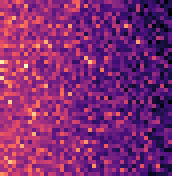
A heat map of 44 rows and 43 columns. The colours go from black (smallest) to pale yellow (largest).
Fine speckle covers the field. Values rise toward the left. No regular stripes run through it. Overall the values sit about 40% of the way up the scale.
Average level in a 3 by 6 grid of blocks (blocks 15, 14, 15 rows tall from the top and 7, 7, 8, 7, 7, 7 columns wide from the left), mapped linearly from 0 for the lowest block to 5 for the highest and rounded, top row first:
543210
543210
543221
